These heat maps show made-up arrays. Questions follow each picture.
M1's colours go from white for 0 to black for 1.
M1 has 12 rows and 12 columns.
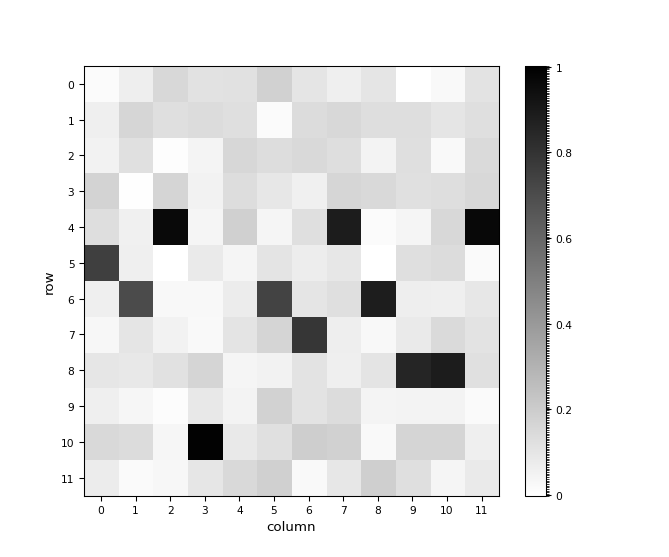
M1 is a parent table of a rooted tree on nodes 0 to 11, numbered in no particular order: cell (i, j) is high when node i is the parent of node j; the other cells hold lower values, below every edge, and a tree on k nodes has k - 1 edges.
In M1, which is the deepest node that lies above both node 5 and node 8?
6
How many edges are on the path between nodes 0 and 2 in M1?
5
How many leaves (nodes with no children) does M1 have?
6
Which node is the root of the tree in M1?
4
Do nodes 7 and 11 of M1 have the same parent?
yes
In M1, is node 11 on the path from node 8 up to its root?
no
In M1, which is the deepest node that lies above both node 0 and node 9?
6
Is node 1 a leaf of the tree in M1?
yes
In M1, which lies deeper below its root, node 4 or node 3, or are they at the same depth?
node 3
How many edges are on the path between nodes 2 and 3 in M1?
6
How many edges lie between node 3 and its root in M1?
5
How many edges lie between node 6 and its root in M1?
2
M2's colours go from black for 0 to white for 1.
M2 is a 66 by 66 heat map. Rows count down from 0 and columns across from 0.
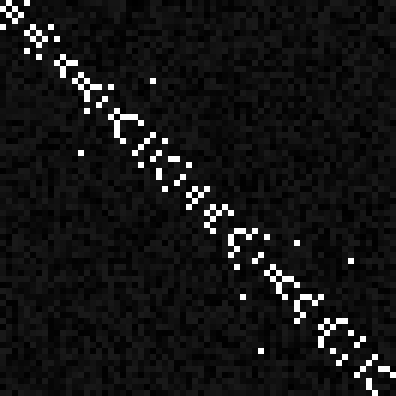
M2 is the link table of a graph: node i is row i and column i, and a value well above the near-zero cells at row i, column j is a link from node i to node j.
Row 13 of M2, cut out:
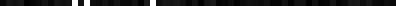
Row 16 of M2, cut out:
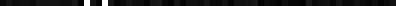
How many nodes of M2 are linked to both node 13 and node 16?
1
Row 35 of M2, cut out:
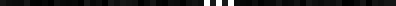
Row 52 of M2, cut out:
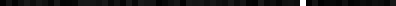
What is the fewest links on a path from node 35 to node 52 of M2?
5
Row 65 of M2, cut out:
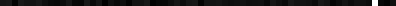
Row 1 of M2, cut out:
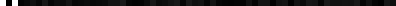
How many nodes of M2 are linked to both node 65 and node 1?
0
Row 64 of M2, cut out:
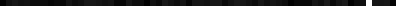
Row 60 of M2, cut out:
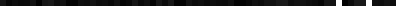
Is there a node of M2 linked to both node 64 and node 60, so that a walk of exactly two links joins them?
yes
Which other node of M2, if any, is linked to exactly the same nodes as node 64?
node 63
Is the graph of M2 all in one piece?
yes
